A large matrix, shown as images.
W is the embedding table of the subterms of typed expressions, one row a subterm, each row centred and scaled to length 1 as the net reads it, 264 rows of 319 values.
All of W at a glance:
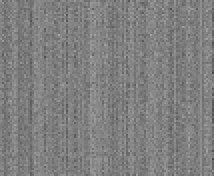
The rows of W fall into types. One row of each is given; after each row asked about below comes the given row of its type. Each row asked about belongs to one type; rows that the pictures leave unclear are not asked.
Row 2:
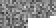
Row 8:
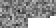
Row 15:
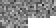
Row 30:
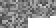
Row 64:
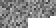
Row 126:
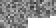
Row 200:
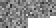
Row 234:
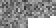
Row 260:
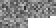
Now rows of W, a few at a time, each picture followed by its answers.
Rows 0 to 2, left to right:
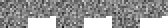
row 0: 64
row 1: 64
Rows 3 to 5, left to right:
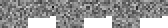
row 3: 200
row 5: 260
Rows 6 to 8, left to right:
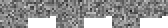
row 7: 200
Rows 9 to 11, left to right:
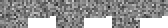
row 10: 30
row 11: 2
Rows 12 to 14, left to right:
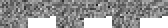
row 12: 234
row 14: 234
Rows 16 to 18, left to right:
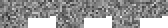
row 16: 200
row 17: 126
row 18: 64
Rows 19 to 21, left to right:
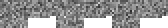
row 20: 64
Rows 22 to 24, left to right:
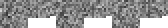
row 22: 234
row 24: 126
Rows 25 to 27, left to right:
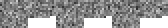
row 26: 64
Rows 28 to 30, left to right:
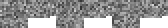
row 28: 260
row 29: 234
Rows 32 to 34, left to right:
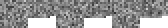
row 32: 2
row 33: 8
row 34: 126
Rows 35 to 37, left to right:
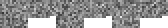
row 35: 2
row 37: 64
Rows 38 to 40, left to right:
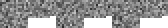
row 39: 64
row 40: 30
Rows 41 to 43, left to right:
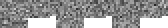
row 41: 30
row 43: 15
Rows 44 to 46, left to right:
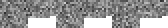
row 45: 126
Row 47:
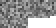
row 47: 126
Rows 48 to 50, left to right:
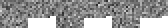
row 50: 64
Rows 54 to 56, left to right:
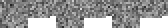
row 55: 200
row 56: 30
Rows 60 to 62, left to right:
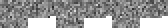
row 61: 64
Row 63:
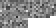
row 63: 64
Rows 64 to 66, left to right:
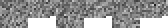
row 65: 234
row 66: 15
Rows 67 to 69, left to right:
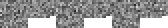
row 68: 8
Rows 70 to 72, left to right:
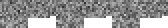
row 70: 15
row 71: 30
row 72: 260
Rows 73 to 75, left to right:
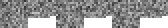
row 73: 200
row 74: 30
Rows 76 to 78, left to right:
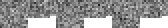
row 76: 126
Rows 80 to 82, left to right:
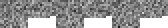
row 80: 234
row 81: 8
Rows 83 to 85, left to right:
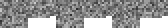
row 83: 8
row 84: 15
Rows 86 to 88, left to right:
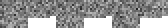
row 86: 15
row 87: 64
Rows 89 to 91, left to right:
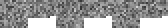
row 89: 2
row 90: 234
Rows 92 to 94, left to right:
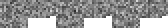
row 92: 234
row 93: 8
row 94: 8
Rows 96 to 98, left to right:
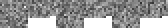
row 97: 234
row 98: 15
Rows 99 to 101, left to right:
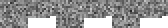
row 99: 234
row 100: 2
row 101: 8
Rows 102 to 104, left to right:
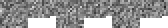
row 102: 64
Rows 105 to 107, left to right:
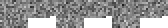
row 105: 2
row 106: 234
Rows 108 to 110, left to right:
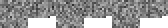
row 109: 15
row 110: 126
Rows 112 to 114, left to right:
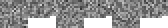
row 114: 30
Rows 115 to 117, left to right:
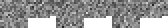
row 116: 64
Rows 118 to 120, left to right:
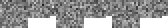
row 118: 64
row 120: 260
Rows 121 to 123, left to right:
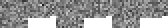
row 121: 30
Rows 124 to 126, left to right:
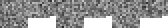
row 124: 2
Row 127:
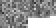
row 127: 126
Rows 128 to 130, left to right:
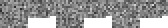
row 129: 2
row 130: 260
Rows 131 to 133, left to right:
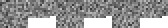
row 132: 64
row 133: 64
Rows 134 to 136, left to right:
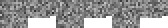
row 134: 30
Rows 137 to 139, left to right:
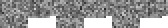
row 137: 126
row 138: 260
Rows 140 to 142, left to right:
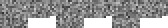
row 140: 2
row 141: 2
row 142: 260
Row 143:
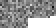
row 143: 30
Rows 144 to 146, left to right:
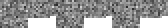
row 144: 260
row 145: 30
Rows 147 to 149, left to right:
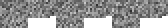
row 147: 64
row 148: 64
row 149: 8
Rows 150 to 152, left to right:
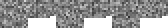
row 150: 8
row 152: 260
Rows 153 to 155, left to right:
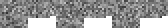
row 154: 260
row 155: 2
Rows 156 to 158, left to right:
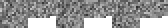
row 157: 234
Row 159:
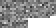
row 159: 30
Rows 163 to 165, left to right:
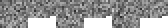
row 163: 15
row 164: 8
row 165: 234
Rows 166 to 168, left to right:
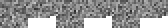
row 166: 8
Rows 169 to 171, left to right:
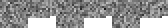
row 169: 126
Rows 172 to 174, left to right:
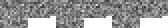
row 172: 64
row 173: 260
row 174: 30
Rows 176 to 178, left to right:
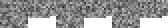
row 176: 30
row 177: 30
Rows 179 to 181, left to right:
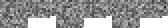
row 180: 126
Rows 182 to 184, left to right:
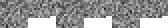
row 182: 64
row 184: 15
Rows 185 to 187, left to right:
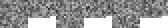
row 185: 30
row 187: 126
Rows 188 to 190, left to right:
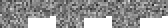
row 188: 126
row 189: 234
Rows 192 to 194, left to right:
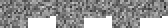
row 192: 234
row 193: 126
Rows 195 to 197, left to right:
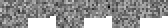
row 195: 8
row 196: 30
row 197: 200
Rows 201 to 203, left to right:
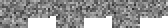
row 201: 260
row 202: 30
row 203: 15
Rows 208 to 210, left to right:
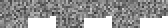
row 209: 2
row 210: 64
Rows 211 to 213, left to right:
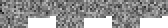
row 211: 126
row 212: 64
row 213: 30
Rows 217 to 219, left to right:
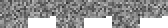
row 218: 234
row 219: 30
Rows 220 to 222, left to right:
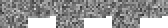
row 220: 126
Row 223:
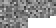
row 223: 260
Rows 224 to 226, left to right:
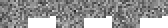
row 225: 15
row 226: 126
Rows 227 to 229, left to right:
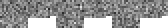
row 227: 15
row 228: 200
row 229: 2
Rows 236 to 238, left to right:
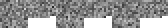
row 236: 200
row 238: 260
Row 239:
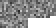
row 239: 15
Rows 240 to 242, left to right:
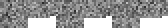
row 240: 200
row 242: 260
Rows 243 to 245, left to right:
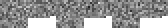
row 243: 200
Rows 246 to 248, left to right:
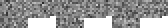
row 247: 2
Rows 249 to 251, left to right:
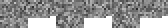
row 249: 260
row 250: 30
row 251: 126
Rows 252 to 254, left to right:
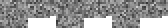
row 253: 8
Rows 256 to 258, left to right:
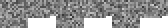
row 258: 30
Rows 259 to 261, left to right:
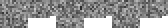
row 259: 2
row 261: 126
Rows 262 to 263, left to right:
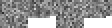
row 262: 126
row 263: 2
